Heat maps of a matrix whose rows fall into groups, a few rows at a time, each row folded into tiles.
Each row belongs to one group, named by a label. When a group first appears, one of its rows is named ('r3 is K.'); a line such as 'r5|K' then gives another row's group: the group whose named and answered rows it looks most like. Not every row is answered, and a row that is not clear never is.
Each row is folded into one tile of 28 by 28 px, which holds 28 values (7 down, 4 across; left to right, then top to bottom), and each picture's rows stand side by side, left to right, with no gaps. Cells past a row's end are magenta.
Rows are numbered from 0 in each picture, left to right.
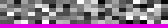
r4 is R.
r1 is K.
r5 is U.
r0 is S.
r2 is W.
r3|S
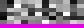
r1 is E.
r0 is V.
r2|S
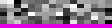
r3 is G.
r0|E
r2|K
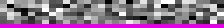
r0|G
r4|S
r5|R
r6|R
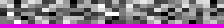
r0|E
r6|V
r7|E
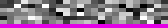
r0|V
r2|S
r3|R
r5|U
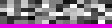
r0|S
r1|V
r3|K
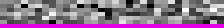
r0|R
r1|K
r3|G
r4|E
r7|S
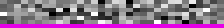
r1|G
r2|W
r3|S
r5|E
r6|R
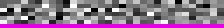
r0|W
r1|V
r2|V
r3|W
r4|W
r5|S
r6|G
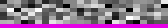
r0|V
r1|U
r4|V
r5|R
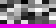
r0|U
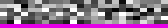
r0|K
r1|S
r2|K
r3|G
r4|G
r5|W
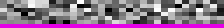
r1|K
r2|R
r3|W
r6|U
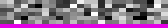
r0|E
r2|V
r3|E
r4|U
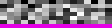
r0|U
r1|U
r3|G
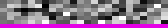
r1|E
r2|S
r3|S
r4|W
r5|V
